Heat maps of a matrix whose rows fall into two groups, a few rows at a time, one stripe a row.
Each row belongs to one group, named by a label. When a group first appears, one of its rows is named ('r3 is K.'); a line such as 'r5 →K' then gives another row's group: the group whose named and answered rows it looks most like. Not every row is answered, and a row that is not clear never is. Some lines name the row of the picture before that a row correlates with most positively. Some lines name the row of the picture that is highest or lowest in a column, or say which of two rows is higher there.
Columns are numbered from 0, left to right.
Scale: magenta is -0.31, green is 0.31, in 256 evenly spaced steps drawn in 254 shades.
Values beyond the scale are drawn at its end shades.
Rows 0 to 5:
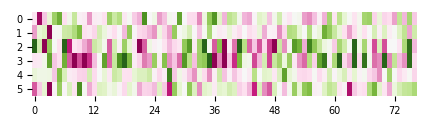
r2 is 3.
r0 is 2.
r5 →2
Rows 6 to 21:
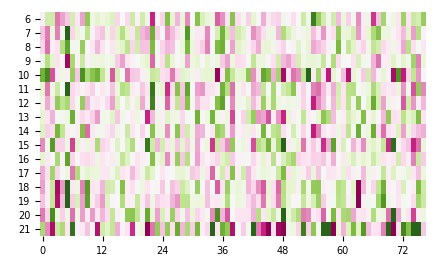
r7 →2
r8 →2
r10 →3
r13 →3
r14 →2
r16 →2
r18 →2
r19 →2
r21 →3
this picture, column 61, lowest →10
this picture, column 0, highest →10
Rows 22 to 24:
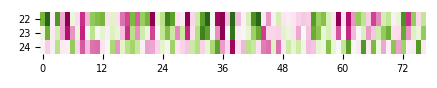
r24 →3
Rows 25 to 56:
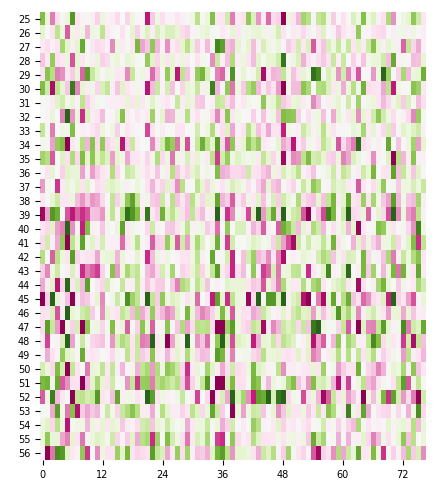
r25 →3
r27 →2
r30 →3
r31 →2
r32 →2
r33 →3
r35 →3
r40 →2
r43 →3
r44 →2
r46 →2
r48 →2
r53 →3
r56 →2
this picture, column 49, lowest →41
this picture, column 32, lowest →46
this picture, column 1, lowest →56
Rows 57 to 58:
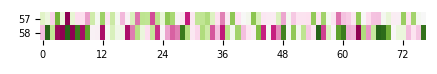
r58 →2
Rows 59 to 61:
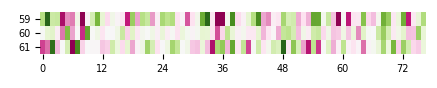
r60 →2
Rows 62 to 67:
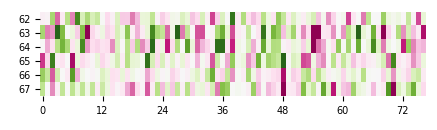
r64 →2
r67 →3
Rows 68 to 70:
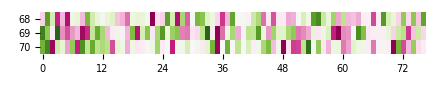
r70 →3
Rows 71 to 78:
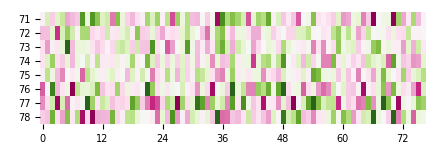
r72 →2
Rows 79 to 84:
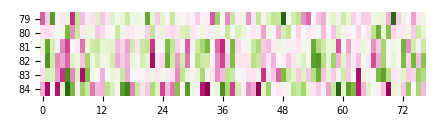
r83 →2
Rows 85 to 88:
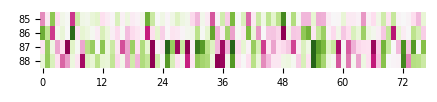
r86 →3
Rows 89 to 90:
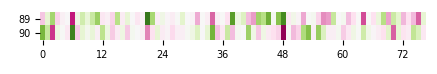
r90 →3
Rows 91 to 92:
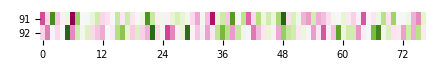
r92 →2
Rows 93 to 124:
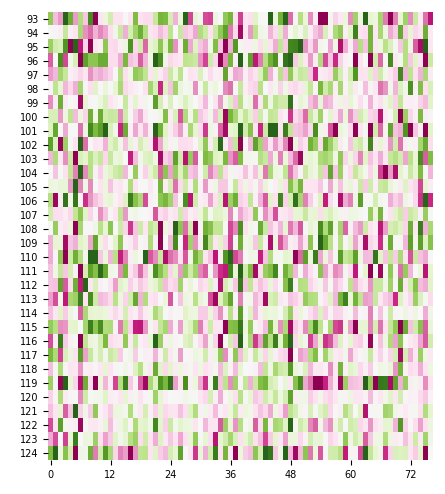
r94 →3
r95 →2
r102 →3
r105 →2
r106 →2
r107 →3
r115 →3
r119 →2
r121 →2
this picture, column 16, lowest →124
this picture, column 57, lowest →101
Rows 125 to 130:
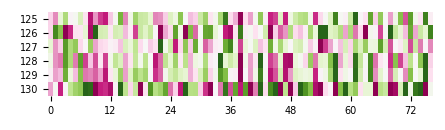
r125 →3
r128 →3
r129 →3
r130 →2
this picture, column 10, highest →126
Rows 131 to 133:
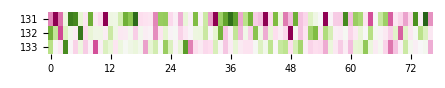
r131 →2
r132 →3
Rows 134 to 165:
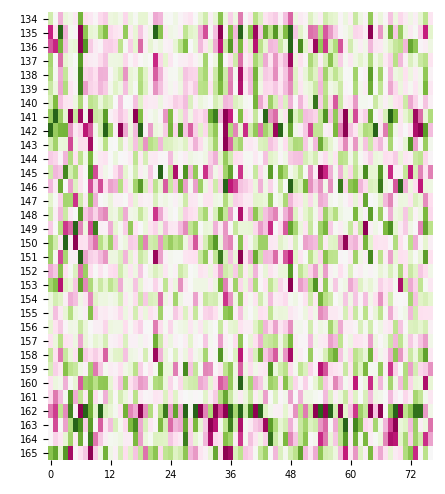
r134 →3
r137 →3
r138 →3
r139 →3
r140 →3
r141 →2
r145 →2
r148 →3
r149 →2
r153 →3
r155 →2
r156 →3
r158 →3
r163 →2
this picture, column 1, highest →141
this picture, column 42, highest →162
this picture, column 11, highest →142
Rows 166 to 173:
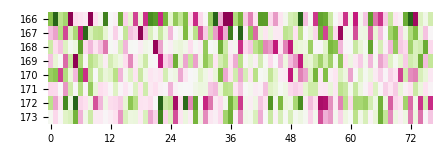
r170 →3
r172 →2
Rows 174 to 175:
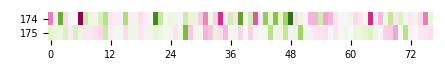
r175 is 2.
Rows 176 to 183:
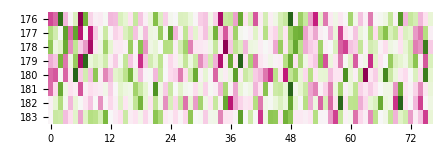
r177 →2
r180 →2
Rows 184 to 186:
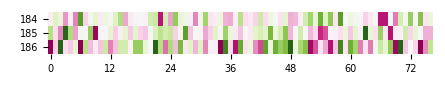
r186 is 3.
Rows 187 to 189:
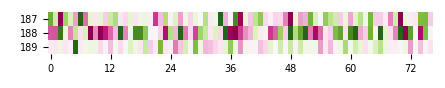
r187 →3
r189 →2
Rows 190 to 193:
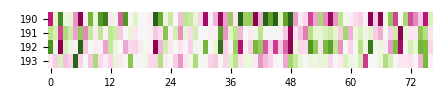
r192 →3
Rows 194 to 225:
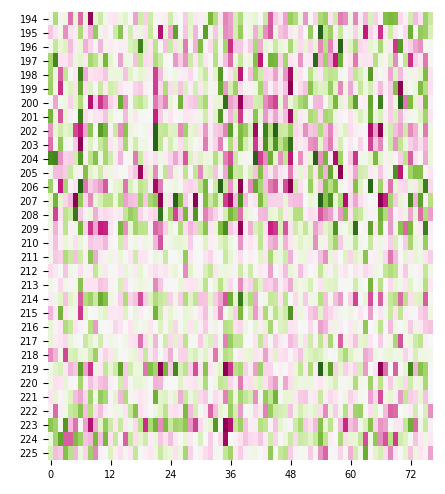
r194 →2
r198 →3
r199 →3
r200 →3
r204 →3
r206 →3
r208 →2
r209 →3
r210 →3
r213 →3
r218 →2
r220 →3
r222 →2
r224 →2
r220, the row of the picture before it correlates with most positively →192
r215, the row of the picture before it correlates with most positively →190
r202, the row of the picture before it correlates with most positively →190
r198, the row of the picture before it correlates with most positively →192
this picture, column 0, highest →204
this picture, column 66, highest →200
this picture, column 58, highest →196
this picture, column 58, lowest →205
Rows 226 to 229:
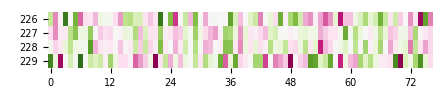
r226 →2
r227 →2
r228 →2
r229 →3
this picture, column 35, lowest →229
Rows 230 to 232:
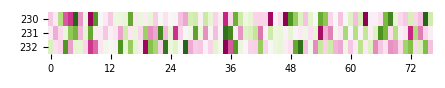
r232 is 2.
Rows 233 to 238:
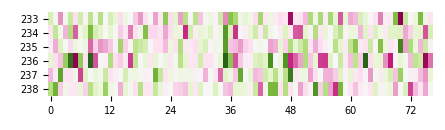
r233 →3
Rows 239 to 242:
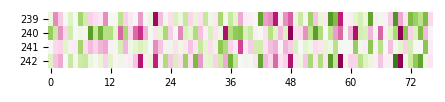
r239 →3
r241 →3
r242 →3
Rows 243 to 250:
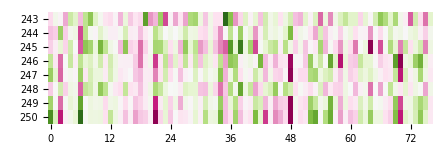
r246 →3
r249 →3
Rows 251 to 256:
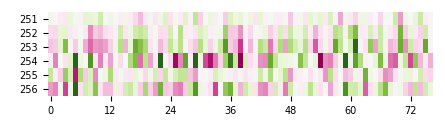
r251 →3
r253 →3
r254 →2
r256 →2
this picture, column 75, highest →253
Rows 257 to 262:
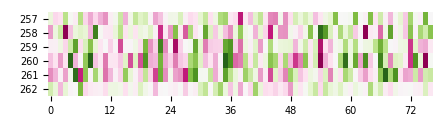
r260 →2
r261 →2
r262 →3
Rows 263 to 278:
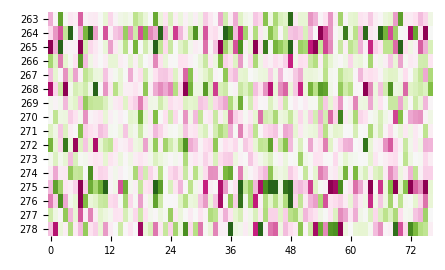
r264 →2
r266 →3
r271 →3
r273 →2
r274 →2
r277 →2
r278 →3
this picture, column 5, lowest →272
